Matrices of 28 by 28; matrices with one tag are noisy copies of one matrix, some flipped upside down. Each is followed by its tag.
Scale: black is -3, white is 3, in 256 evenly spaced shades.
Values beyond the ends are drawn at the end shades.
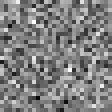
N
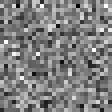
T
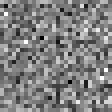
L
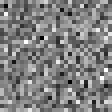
L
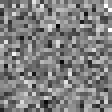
T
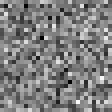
L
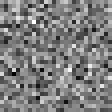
N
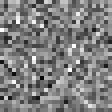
N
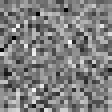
N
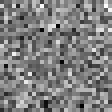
T
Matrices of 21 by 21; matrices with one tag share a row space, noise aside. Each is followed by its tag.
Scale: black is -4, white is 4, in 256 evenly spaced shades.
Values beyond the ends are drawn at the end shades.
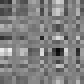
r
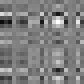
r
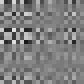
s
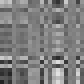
r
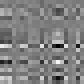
r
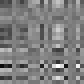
r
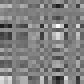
r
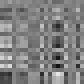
r
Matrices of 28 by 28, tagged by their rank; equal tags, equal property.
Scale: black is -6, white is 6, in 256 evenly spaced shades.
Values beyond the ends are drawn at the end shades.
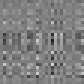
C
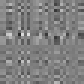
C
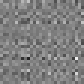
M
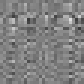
M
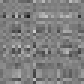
M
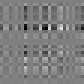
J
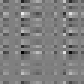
J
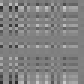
J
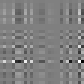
J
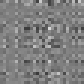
M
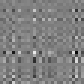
C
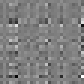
C
